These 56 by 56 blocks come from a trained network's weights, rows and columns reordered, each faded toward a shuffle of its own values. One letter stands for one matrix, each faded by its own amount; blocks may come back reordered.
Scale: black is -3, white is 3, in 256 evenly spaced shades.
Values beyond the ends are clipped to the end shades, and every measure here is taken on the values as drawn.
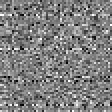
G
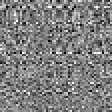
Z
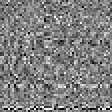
G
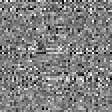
G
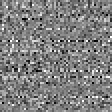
G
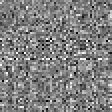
Z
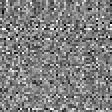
Z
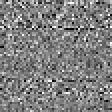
G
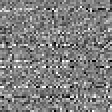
Z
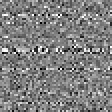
Z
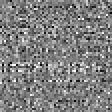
G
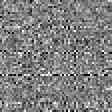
G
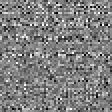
G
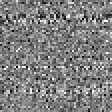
G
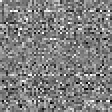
G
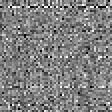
G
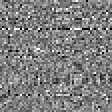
G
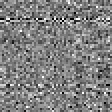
G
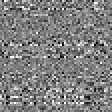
Z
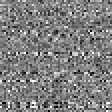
Z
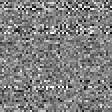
Z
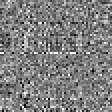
Z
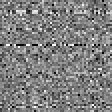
G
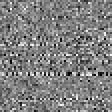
G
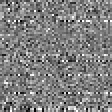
Z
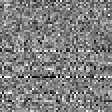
G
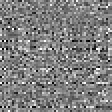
Z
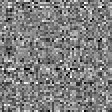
Z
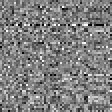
G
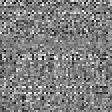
Z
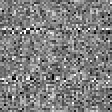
Z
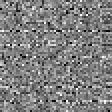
G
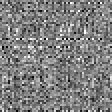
Z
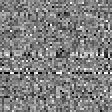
G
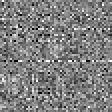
Z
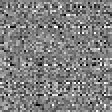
Z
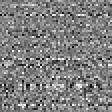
Z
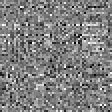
G
